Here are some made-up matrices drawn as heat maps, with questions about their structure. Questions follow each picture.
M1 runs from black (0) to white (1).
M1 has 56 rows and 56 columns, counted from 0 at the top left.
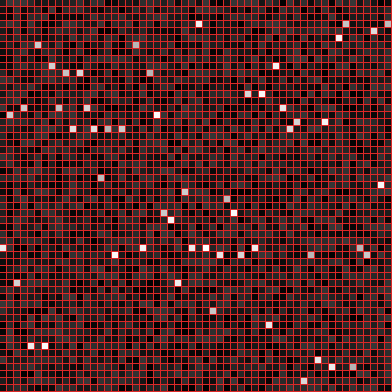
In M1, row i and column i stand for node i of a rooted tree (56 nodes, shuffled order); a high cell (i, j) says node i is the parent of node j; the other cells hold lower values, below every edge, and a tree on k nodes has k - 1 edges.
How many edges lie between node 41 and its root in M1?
1
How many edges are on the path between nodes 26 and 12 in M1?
6
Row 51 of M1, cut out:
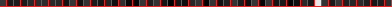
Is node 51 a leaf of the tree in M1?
no
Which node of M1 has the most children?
35
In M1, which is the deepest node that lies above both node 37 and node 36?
13
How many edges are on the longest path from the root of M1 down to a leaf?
6
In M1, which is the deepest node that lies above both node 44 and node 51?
35
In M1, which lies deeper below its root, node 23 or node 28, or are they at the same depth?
node 23
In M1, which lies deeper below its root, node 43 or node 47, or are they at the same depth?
node 43
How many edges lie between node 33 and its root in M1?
6
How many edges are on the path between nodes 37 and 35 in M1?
2
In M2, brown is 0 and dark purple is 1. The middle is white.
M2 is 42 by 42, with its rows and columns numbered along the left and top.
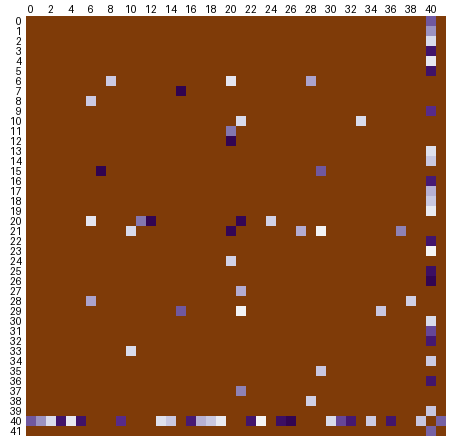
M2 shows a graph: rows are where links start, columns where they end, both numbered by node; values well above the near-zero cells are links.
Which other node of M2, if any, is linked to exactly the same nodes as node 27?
node 37
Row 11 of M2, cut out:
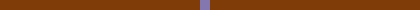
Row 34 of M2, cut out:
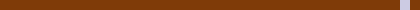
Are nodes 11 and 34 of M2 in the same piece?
no
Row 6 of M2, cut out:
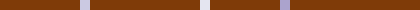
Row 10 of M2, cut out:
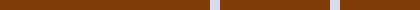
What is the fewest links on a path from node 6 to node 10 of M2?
3
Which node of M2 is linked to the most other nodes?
node 40
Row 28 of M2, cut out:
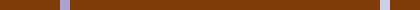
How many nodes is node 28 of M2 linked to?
2
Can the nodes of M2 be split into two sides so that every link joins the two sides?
yes
